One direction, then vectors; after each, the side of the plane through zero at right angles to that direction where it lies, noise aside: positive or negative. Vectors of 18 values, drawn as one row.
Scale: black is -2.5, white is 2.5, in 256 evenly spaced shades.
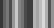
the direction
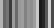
negative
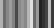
negative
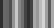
positive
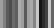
negative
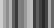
negative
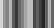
negative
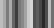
negative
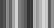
positive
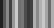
positive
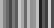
negative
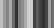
negative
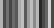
negative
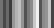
positive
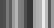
positive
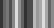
positive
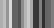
negative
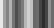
negative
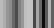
negative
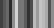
positive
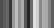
positive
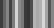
positive
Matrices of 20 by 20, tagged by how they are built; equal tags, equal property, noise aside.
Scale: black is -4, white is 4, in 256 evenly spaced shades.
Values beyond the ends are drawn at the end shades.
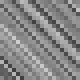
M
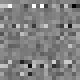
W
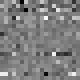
W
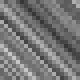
M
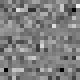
W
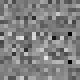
W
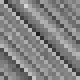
M
